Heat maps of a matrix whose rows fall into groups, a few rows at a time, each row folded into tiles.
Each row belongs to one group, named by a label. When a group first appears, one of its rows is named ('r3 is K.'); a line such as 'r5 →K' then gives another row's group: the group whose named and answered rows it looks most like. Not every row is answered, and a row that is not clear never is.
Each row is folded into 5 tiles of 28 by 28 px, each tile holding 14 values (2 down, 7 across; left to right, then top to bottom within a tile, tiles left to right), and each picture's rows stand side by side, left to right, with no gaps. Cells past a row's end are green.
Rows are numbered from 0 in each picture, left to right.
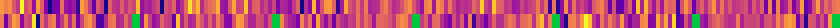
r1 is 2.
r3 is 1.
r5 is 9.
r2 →2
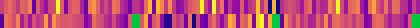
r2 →2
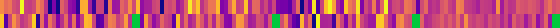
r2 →2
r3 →9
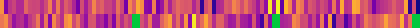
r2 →1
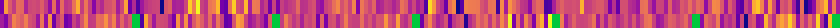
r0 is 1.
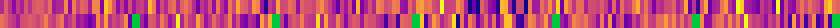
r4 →1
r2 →9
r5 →9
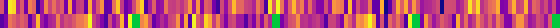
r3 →2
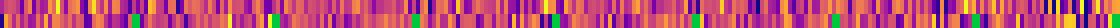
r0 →2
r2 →1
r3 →9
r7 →9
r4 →1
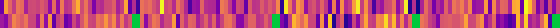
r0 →1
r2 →1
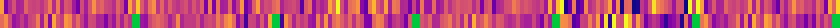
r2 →2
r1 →9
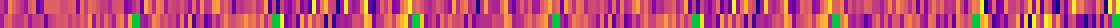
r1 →1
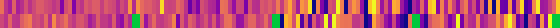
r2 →2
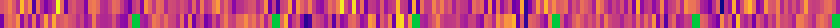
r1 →1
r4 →9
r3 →9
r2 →1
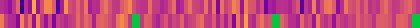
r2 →2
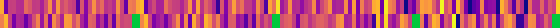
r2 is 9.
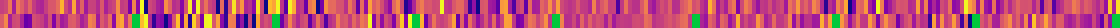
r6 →9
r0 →1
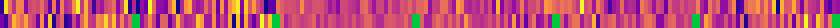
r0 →1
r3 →9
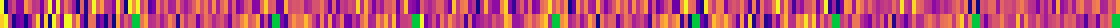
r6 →1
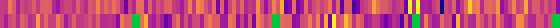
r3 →2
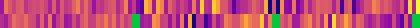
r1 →1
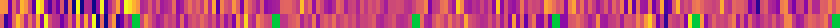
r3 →9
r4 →9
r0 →9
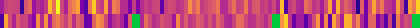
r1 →2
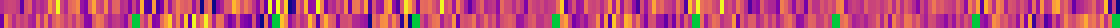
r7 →1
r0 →2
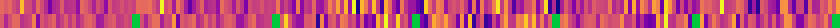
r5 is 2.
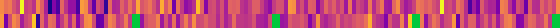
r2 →9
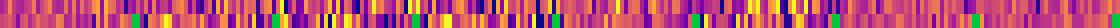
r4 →2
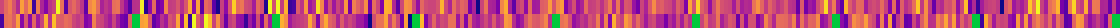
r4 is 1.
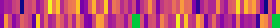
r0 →2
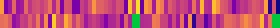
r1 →1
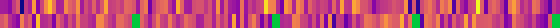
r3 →2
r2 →1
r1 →9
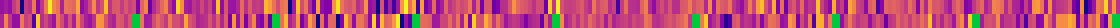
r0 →2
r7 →9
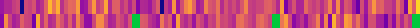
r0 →2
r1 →2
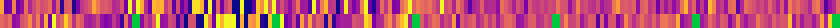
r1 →9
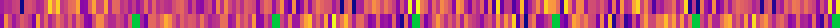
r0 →2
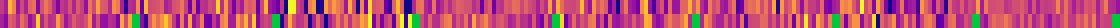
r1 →1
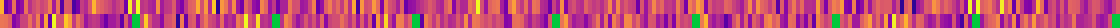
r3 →2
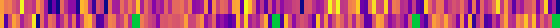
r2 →2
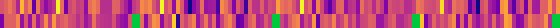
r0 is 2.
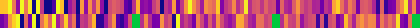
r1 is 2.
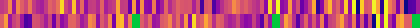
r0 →1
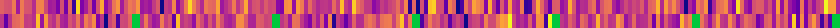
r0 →9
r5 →9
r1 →2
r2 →1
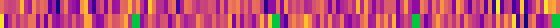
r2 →1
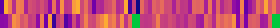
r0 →1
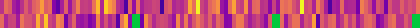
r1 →2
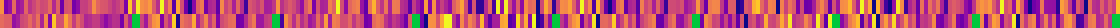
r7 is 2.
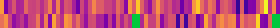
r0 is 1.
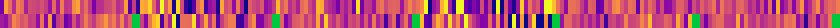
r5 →9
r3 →9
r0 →1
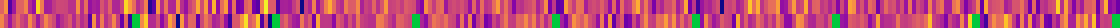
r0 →9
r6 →9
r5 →2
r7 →1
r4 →1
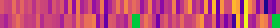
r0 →9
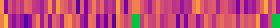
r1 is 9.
